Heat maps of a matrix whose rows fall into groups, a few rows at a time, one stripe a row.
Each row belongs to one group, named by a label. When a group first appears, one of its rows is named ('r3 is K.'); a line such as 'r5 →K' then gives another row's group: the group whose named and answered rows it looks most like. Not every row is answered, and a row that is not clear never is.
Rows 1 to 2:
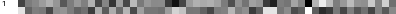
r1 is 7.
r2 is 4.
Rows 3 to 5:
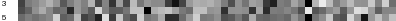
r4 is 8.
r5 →7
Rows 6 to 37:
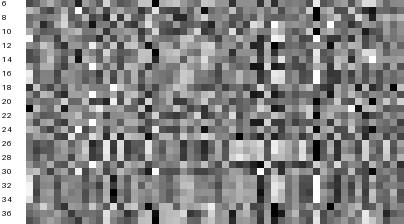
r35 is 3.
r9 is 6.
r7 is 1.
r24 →1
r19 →3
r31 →4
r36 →8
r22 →1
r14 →8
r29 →3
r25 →3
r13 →8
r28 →6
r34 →4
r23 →3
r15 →3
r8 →7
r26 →6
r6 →8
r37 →8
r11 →4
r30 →1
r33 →4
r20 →7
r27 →6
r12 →3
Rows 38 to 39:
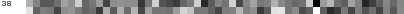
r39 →4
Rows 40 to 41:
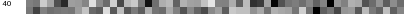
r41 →6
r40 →3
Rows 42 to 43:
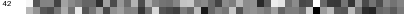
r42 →4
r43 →1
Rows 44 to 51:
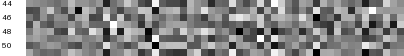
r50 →8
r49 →1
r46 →6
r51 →1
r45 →8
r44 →1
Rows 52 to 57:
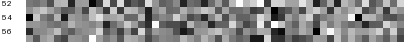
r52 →6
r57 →3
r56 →7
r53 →3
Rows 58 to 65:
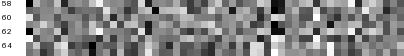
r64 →6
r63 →4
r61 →3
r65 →6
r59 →8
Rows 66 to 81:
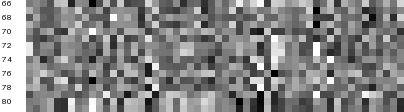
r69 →1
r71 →6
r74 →6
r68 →7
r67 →1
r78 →1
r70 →3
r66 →6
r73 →4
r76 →3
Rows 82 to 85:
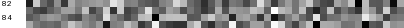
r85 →1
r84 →8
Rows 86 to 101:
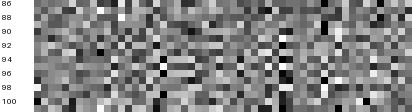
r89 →1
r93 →6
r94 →8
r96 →8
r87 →3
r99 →8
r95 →1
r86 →7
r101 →3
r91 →6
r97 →7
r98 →4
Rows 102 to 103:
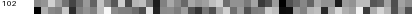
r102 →3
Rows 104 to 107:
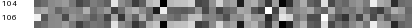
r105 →1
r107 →8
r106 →4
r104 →8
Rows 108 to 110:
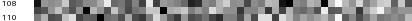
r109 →8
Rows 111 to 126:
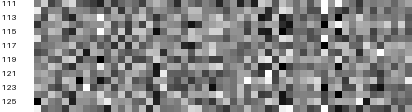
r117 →7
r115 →3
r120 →3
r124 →3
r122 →6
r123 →1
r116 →4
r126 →4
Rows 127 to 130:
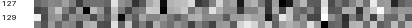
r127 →8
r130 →6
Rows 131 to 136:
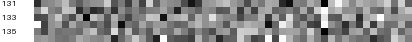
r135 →6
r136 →1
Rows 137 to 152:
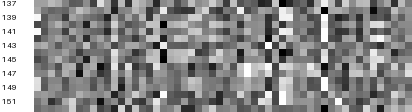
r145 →8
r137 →3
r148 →4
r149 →4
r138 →1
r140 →8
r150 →1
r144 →8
